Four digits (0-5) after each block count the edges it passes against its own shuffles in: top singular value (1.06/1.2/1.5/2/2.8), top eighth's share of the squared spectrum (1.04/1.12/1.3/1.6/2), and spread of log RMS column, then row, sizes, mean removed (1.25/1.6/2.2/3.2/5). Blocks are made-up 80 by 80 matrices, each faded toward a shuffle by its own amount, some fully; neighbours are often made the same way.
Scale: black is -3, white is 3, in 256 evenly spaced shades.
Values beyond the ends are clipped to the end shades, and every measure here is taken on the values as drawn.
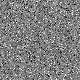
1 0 0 0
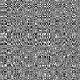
5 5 3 3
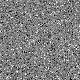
2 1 0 0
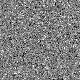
1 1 0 0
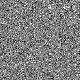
3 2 1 0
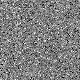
0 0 0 0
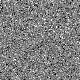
1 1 0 0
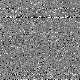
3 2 0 3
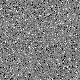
0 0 0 1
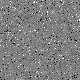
0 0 0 0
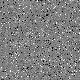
0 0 0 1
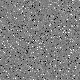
0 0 0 0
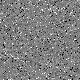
0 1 0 0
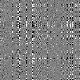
5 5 4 3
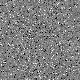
1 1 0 0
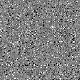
4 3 1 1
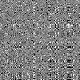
4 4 3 3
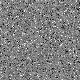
1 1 0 0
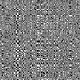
5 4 3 3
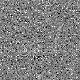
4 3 1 1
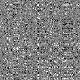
4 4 2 2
